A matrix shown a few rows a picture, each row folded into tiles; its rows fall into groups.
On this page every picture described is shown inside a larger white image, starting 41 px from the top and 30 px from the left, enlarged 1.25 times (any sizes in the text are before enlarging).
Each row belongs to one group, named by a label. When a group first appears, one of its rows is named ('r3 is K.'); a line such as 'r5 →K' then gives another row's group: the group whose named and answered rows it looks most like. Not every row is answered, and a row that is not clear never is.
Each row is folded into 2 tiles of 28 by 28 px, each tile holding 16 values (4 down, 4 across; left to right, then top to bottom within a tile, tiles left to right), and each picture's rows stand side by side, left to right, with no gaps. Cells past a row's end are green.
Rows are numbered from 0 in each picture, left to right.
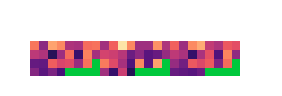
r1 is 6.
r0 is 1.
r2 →1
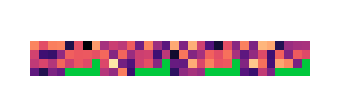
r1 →6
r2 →1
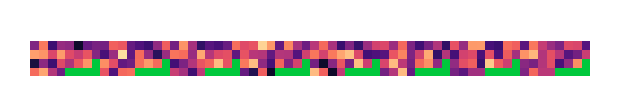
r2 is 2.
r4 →2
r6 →1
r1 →6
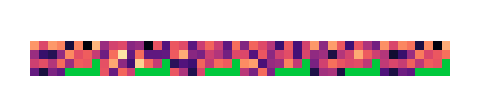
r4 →1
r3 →6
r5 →1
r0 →1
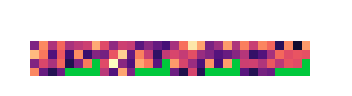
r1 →6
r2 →6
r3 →1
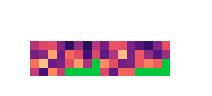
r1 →6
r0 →6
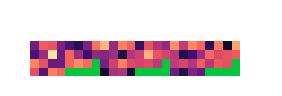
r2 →1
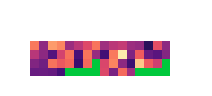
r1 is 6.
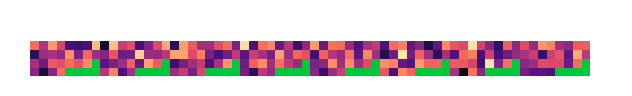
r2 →2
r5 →6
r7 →1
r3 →1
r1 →2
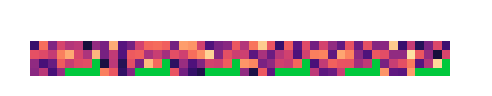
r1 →2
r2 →2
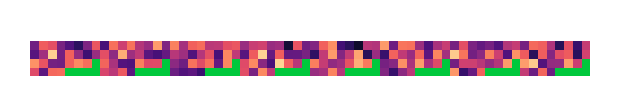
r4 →6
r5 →1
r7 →6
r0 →6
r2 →1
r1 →6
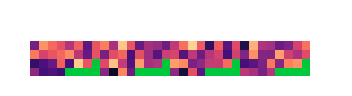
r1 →6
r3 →2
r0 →2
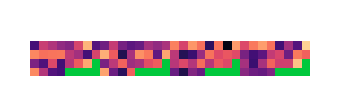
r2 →1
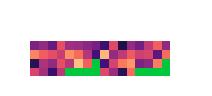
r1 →2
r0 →2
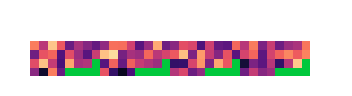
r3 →2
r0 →6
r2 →2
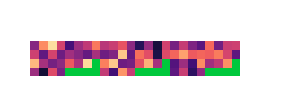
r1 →6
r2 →2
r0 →6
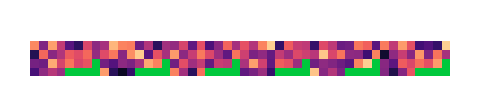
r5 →1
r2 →2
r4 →2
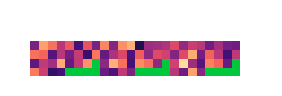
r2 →6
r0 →2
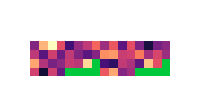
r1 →2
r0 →6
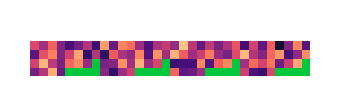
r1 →1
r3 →2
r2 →2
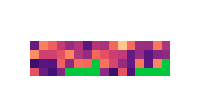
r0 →2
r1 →6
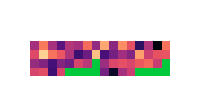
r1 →1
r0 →2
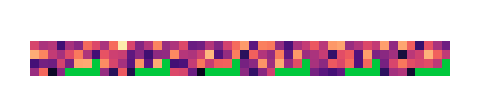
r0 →2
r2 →2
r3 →1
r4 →1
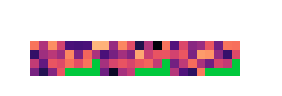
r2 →2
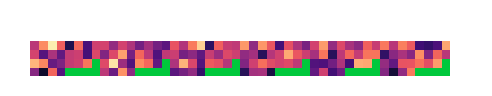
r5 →1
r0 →6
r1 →6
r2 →1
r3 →1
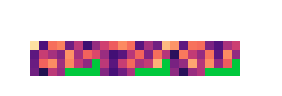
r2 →1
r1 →1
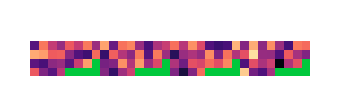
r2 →1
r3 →2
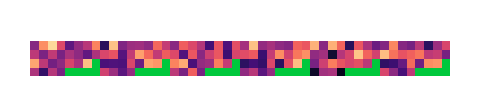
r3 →2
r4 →1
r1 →2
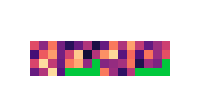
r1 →2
